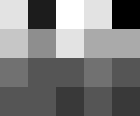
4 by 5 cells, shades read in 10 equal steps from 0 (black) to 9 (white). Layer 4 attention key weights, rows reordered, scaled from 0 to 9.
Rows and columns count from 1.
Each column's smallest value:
3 1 2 3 0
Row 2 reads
7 5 8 6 6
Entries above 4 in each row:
3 5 0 0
